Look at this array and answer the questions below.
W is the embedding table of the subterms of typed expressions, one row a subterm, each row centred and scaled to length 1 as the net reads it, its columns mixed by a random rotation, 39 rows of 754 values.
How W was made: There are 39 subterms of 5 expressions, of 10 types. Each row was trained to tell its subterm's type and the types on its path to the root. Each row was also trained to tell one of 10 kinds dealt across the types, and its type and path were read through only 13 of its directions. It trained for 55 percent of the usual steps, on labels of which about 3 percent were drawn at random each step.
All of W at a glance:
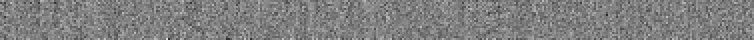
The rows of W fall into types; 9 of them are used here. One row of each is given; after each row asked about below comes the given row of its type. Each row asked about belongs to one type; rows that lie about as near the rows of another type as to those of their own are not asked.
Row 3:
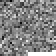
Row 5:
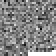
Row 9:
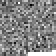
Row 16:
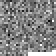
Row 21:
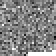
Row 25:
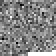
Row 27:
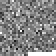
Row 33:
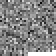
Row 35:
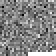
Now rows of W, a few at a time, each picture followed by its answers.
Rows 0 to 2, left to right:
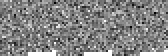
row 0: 21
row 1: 25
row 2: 25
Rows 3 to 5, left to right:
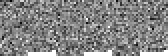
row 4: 27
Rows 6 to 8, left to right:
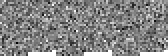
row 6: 25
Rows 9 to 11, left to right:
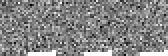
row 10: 33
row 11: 25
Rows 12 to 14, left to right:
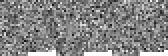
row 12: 21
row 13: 21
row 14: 27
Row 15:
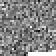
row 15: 35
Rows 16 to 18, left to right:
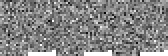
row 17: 3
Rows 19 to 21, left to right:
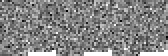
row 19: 3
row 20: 27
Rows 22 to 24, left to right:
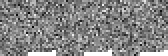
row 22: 25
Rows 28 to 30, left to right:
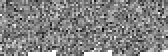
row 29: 35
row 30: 21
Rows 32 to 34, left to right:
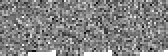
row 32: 21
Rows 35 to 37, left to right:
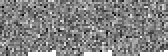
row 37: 27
